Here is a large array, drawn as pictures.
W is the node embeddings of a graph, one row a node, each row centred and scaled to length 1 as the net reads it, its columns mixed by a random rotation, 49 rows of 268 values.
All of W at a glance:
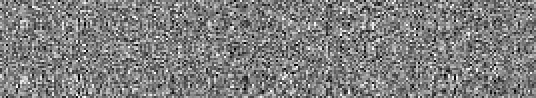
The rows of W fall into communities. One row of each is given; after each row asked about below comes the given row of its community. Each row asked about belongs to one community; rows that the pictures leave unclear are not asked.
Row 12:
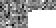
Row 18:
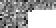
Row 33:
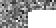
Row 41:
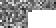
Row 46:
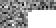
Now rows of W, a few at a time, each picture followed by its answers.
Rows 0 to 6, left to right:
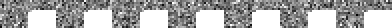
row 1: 18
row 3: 46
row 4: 41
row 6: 46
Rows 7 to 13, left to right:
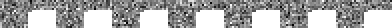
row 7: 33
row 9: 12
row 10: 41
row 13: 33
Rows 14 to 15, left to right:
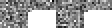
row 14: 12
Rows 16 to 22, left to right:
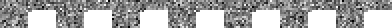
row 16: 46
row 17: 12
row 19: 41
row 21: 33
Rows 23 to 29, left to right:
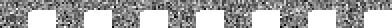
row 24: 12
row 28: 18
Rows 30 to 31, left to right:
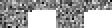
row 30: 18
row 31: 33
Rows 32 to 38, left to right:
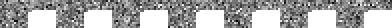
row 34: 41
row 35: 41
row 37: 46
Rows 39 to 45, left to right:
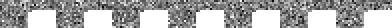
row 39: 12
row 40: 46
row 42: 33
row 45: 46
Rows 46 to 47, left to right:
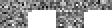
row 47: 46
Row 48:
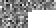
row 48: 18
